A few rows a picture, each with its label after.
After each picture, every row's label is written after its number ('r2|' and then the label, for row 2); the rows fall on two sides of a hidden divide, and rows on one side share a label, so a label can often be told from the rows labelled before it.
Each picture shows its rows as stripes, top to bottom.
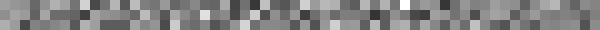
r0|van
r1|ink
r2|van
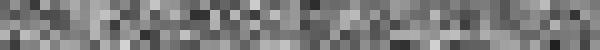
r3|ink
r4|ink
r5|ink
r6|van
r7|ink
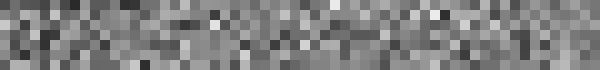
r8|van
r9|van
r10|ink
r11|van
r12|van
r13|van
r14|van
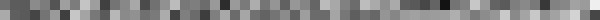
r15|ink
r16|van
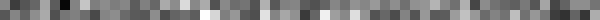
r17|van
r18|ink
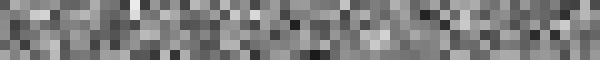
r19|van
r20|ink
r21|van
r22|van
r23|van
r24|van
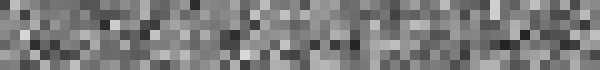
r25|ink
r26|ink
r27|van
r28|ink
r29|ink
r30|van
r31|ink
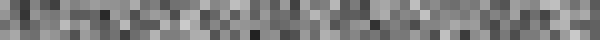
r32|van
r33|van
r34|van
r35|van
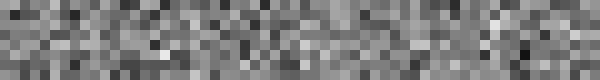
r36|ink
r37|van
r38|van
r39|ink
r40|van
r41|ink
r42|van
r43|van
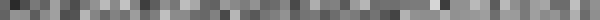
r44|van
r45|van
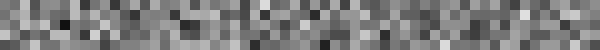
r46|ink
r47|ink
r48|ink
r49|ink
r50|van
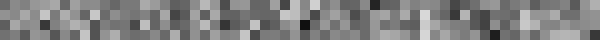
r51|ink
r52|ink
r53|ink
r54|van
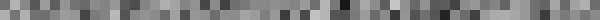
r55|ink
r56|ink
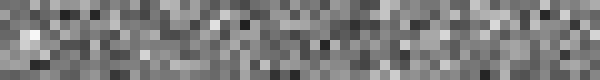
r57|van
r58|van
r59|ink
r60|ink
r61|van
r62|ink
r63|van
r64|van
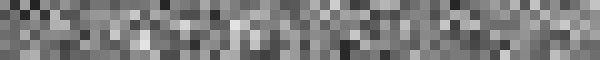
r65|ink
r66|van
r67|van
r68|ink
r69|ink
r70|van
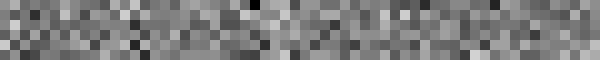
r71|van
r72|ink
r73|ink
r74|van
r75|ink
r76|van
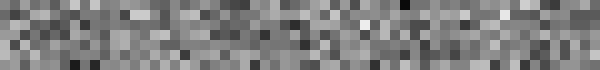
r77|ink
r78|van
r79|ink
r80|van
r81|ink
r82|ink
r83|van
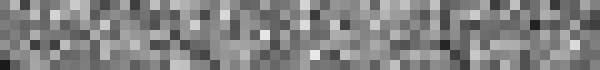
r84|van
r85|van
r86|van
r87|van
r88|ink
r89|van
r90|van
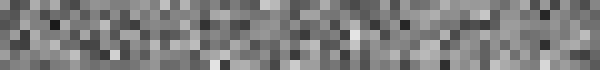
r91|van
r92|van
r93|ink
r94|van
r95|van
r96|van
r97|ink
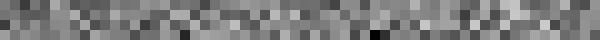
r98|van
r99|ink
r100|van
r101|ink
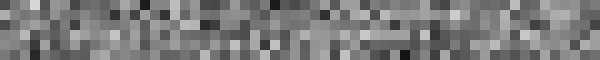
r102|van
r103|van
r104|van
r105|ink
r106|ink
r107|ink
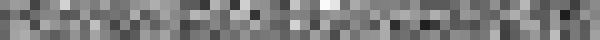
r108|ink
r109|van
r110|ink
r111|ink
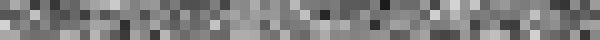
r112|ink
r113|van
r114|ink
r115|ink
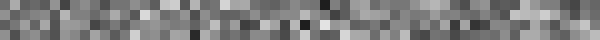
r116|van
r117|ink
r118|ink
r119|ink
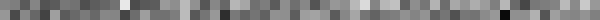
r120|van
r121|ink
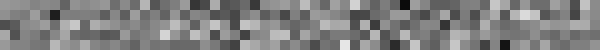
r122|ink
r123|ink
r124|ink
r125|van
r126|ink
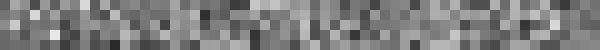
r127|ink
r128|van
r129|van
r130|van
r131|van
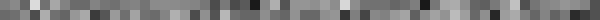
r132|van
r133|van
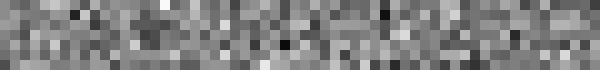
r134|van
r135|van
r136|van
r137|van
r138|van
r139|van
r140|ink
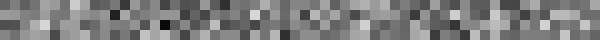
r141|ink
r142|ink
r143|ink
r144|ink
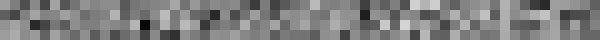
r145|van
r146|van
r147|van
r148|van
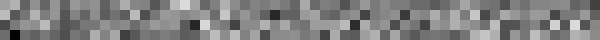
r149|van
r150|van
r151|ink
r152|ink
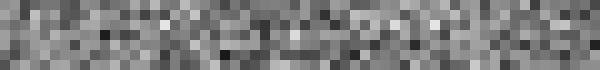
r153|van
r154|van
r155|van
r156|ink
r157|van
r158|ink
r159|ink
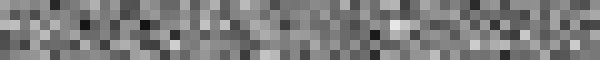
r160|ink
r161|ink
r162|van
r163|ink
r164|van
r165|ink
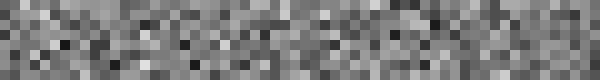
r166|ink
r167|ink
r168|van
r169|ink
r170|van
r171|van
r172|ink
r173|van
